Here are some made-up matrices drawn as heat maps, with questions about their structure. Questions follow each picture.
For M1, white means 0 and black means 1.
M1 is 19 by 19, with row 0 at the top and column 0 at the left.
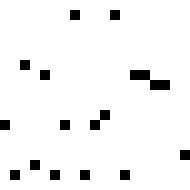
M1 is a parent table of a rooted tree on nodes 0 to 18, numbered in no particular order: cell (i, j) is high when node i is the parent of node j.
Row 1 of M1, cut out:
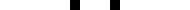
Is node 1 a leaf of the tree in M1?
no
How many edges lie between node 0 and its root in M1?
2
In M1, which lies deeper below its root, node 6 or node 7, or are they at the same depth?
the same depth
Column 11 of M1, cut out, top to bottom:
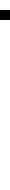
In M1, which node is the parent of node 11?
1
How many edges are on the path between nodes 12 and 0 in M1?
1
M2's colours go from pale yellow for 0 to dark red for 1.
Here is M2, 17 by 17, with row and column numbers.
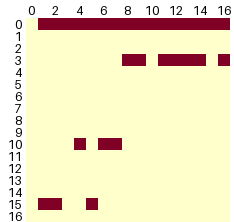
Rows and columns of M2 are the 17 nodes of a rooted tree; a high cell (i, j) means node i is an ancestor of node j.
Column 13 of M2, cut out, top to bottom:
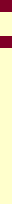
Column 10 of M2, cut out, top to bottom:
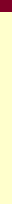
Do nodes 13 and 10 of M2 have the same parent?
no
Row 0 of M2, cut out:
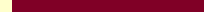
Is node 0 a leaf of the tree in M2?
no
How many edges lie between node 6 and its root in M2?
2
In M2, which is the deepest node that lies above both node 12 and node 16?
3
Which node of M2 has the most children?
3
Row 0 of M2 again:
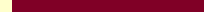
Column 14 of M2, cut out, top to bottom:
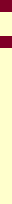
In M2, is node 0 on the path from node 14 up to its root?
yes
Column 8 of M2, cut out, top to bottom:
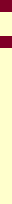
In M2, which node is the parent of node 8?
3
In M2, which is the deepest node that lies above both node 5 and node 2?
15
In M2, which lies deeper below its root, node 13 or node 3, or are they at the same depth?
node 13
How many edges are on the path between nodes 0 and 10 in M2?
1
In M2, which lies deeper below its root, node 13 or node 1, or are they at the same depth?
the same depth
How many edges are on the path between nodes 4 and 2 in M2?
4
